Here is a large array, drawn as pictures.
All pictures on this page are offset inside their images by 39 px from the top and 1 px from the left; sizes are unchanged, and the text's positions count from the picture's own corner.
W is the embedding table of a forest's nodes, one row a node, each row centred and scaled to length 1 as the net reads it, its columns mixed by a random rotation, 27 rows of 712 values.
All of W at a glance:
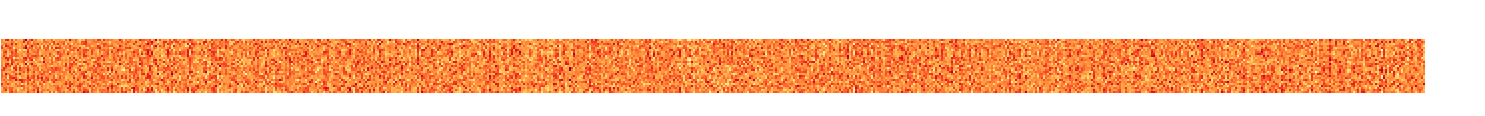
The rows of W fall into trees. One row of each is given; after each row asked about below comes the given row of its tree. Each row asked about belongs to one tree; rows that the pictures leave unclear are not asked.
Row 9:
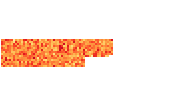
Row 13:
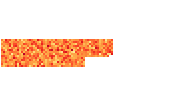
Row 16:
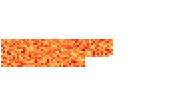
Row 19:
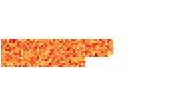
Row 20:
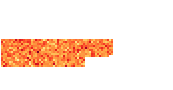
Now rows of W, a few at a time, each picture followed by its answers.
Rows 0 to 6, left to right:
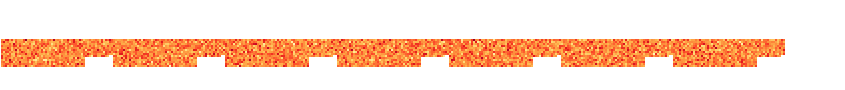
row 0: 9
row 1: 16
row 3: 9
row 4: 9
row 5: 19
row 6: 19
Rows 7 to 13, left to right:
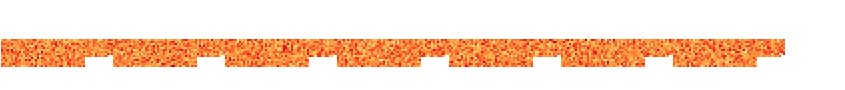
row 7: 19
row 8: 19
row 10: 9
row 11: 16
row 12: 9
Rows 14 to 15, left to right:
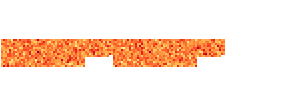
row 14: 20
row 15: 20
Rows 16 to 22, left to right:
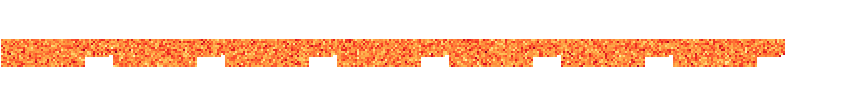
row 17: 13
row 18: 19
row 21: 16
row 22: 13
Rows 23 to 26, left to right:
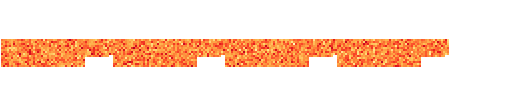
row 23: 20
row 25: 19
